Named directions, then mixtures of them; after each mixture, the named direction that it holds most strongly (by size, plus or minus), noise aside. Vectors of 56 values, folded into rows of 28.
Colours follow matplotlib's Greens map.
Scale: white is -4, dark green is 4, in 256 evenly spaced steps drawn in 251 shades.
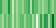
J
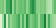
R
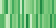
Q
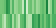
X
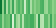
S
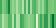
J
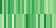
S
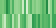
X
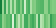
S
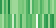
J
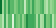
S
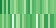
S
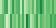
Q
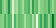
J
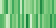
Q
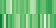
R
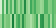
S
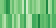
X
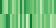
Q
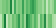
R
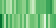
R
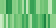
R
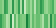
Q
